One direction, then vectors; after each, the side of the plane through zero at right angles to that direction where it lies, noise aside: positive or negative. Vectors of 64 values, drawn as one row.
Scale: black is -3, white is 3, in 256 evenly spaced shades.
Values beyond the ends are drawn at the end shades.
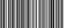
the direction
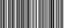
positive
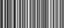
negative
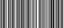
positive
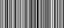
negative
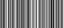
positive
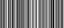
positive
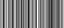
positive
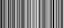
positive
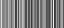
negative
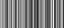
negative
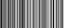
positive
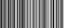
positive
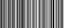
positive
